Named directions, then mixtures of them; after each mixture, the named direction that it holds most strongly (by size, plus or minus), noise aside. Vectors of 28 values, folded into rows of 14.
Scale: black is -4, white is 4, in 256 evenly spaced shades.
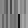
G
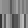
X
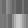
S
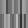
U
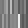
G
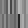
G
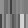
X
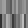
X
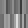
U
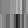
S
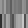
X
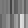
S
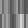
X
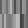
X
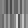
G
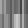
S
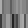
X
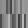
U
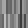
U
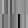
G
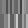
U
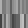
X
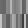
X
